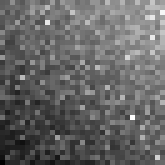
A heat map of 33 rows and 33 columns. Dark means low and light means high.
The grain is fine, like static. There is an overall slope up to the top right. Overall the values sit about 40% of the way up the scale. The bottom left is the ninth with the lowest average. Neither half mirrors the other. The ninth with the highest average is the top right. No regular stripes run through it.
